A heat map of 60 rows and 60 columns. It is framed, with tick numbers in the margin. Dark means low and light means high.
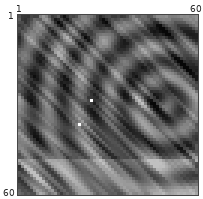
The bottom part is higher, past a seam about 80% of the way down. There are two isolated cells, each far higher than the cells round it. The grain runs diagonally down to the right. Concentric rings centre on the middle right.
